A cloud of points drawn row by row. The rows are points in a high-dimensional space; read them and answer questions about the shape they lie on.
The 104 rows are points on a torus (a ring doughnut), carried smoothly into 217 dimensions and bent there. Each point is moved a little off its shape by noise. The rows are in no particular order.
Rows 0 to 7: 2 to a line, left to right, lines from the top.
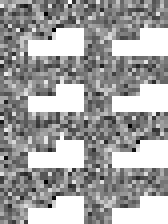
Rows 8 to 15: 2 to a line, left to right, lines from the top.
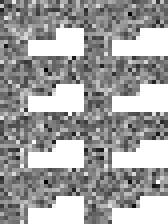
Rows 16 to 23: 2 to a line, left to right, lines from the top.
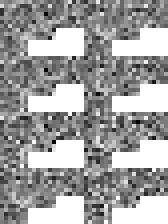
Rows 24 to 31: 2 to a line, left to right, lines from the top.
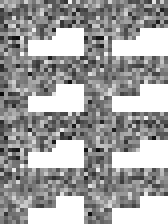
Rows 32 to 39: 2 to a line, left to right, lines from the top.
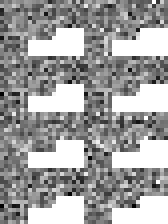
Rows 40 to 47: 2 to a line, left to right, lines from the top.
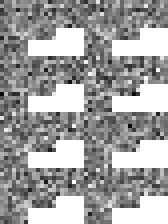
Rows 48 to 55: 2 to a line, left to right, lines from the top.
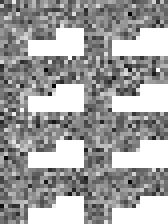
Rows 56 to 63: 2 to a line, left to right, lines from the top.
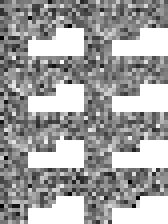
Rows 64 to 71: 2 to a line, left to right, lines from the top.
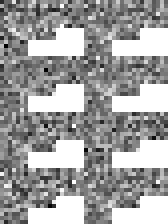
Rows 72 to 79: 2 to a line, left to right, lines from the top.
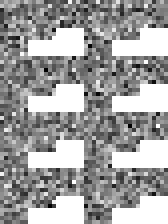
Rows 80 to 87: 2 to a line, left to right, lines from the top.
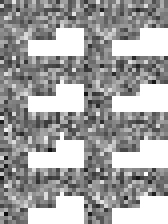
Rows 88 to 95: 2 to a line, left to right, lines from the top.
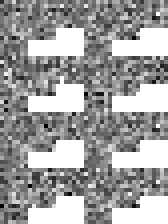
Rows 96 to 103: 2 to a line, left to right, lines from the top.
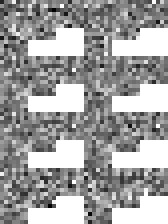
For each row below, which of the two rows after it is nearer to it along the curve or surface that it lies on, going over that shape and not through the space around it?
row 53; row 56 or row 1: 56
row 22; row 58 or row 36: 36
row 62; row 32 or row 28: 28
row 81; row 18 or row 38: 38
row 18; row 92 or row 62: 92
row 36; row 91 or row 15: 15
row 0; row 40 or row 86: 40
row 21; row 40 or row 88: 40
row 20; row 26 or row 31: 26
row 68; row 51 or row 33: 51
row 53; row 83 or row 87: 83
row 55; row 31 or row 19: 19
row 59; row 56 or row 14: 56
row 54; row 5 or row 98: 5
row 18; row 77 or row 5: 77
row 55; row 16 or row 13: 16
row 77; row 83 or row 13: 13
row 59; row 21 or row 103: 21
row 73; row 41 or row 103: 103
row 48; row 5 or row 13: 5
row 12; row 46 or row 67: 46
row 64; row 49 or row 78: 78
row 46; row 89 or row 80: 80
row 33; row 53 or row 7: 53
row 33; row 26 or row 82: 26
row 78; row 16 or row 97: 16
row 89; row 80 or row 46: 80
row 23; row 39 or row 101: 101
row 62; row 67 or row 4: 67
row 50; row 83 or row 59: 83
